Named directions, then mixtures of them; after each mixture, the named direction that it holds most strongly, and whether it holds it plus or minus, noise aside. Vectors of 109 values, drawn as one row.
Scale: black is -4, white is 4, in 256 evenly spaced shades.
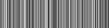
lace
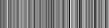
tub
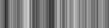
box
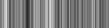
box, minus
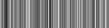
lace, minus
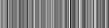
tub, minus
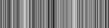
lace, plus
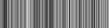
lace, minus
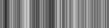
box, plus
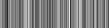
tub, minus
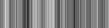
box, minus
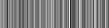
tub, minus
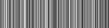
lace, plus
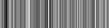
lace, minus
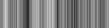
box, minus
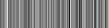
tub, plus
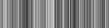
box, minus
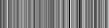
tub, plus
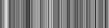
box, minus
